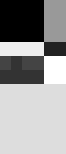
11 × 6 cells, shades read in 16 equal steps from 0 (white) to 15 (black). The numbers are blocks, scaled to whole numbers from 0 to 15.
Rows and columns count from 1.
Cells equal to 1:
4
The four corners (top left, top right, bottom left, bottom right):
15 6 2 2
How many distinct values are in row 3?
2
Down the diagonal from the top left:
15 15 15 1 0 0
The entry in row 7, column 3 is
2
